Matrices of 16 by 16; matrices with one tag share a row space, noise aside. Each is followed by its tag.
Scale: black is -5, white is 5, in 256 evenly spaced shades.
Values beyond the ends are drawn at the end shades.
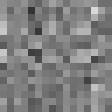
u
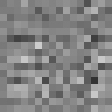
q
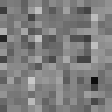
u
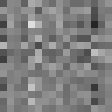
u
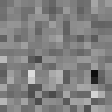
u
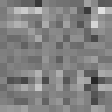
q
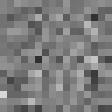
q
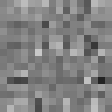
q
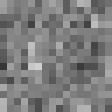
u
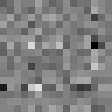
u
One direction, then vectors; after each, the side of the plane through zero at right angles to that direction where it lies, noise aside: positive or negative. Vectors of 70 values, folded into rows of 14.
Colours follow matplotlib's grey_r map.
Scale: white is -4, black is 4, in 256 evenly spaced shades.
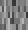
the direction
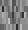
positive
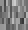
negative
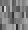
positive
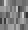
positive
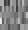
negative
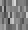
negative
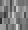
negative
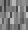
negative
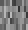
positive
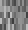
positive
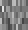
negative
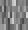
negative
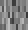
positive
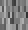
positive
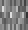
positive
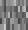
negative
